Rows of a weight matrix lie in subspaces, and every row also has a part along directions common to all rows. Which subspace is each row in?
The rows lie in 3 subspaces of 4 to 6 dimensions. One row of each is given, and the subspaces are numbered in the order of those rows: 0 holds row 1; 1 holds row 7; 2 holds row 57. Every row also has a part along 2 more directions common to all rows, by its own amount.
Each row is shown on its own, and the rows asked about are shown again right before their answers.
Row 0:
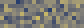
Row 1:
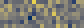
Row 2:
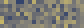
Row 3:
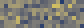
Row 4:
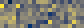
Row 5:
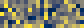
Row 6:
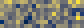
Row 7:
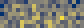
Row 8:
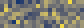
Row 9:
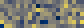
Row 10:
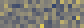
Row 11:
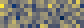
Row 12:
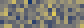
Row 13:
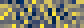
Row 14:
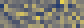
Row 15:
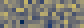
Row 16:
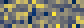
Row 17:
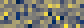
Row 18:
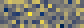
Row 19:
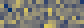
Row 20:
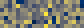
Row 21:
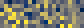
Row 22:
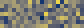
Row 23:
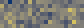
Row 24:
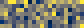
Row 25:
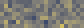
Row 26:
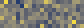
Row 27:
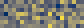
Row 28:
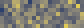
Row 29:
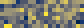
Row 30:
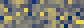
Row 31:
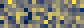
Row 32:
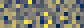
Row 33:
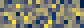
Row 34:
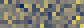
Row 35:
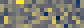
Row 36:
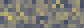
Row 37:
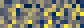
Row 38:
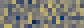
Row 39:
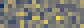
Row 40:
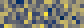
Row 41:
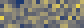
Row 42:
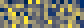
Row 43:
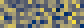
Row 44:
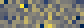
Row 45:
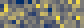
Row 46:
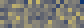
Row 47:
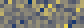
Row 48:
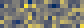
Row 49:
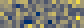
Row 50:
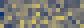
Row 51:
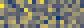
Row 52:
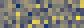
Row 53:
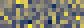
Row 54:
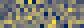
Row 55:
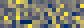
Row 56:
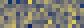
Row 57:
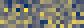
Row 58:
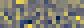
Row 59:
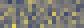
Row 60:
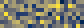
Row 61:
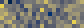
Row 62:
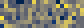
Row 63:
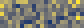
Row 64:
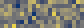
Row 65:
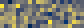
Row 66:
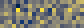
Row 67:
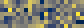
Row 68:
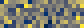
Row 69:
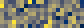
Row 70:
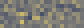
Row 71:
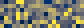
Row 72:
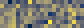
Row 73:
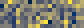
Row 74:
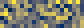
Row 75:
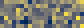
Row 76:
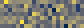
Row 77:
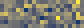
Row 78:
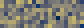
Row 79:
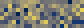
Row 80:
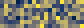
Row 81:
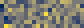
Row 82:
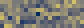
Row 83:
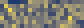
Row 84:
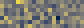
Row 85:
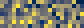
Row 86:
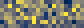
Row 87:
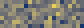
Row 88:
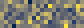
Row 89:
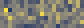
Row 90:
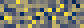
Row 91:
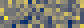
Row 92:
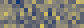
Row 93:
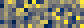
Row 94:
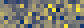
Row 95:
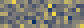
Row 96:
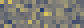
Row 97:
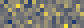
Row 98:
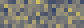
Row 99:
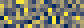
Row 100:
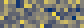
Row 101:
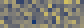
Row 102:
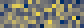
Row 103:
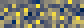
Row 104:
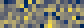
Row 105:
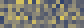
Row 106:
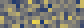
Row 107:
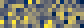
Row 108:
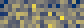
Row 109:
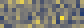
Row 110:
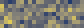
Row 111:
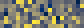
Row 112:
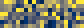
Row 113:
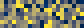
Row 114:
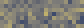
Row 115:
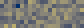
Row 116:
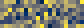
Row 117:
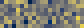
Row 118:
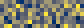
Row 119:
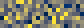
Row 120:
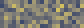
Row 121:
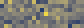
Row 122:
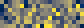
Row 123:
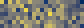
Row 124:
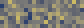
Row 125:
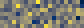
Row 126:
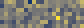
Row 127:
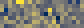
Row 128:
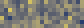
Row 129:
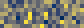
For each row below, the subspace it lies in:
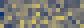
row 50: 1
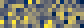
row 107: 2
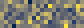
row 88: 0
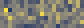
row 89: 2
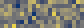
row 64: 0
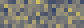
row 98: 2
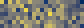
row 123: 0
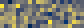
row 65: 0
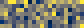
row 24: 2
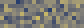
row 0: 1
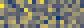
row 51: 1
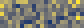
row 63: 1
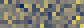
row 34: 0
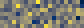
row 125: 2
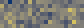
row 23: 0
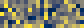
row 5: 2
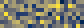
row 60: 1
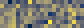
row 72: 0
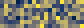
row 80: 1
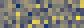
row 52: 2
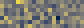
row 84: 1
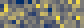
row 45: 2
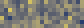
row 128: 2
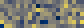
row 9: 1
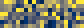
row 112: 1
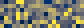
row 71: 0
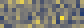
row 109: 2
